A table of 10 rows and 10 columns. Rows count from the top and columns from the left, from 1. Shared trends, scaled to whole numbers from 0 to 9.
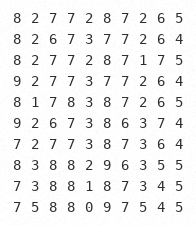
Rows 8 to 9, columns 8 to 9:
3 5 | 3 4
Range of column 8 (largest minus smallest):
4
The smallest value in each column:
7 1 6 7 0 7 6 1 4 4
